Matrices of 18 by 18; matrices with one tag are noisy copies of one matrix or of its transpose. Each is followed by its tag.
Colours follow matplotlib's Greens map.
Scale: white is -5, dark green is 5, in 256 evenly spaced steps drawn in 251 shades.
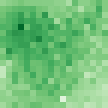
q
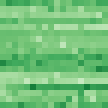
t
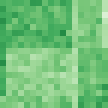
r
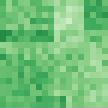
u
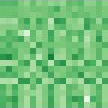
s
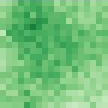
q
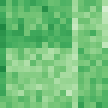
r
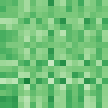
s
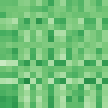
s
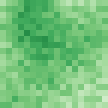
q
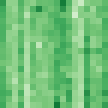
t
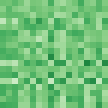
s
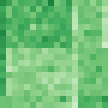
r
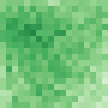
q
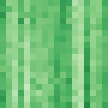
t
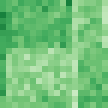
r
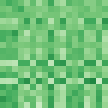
s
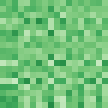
s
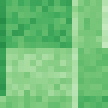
r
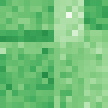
u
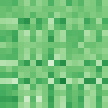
s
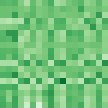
s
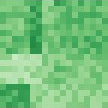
u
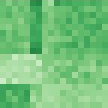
u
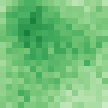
q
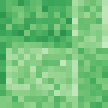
r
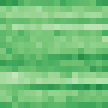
t
